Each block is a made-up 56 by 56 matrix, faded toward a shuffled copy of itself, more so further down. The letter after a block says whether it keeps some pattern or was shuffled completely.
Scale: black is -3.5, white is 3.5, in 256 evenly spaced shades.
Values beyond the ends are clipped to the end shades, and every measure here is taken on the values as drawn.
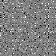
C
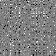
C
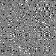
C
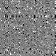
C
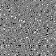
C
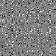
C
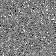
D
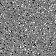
D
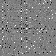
C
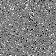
D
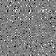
C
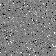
D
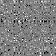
C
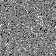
D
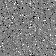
D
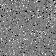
D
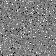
D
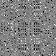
C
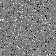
D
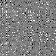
C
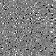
C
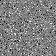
D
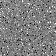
D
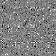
C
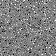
D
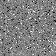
D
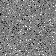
D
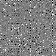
C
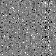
C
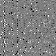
C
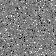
D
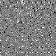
C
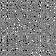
C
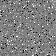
D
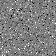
D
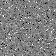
D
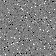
D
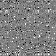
C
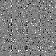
C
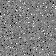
D
